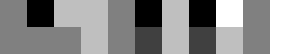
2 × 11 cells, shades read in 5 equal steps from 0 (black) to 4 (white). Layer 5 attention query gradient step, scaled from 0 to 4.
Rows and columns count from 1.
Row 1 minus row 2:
0 -2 1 0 0 -1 0 -1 1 0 0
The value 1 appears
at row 2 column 6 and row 2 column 8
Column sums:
4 2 5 6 4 1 6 1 7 4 8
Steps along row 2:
same same up down down up down up down up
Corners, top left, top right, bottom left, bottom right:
2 4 2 4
